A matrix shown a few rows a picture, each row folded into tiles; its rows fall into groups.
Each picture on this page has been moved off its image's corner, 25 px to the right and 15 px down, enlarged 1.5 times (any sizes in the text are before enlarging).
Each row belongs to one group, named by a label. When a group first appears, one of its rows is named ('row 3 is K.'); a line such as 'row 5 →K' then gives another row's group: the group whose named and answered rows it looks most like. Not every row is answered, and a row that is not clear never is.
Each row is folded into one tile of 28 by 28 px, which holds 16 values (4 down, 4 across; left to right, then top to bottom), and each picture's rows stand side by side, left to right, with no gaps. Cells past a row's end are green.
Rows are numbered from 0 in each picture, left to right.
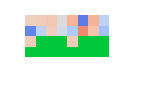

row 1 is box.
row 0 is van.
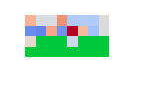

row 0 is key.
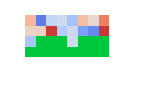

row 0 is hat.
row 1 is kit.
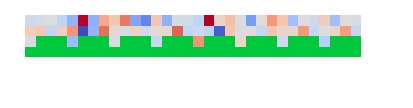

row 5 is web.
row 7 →hat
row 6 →hat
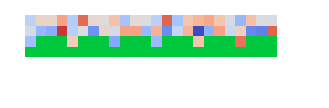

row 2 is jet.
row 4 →van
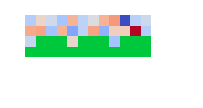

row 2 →hat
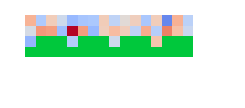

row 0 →jet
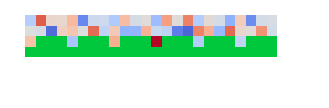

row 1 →hat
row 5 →hat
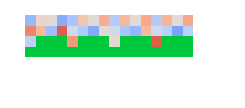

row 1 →kit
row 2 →kit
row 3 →kit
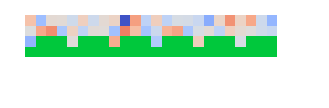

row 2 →box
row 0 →jet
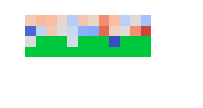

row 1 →kit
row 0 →van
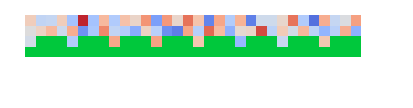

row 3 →kit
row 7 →key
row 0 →hat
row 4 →box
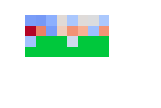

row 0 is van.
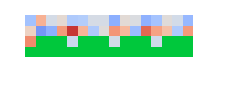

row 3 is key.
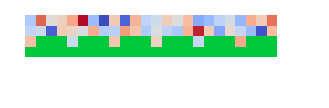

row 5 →kit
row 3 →kit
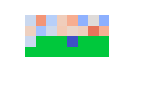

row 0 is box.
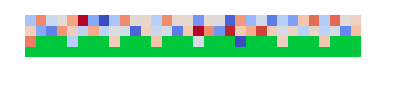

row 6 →web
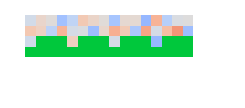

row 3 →jet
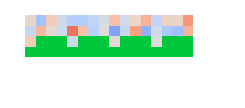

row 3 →kit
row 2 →key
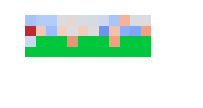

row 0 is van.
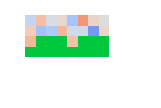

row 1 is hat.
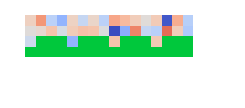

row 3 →box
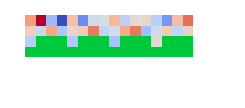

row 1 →hat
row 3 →web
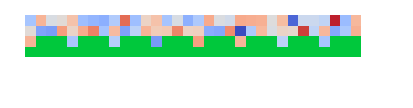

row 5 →van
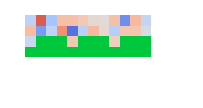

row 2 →box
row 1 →van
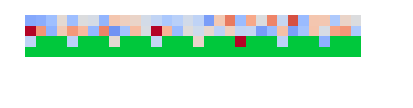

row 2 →van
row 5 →kit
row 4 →web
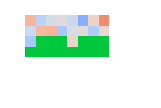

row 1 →web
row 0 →jet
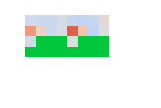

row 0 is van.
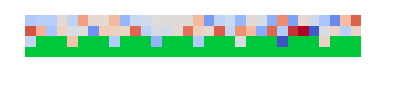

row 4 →hat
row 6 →jet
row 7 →web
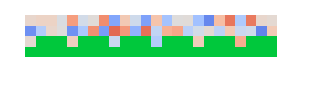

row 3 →jet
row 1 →key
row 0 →van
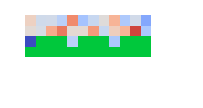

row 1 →hat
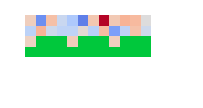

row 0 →box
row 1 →web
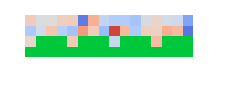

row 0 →key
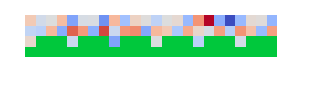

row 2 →jet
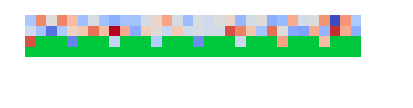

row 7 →box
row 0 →kit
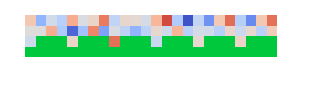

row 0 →hat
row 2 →kit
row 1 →key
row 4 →web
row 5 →web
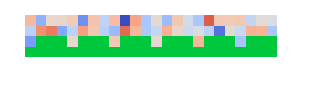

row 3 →box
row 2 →box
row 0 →jet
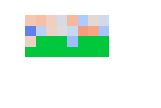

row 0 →van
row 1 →jet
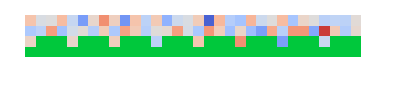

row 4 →box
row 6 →jet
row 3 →hat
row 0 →key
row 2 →box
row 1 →web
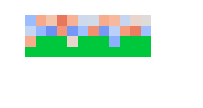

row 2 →jet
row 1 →key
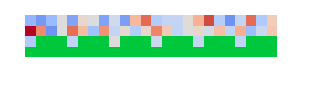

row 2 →web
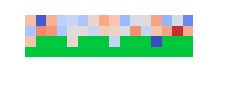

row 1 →web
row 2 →hat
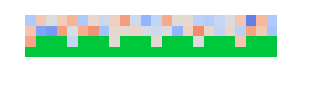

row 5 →box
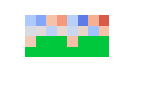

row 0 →web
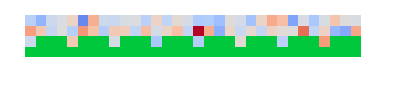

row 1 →box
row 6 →hat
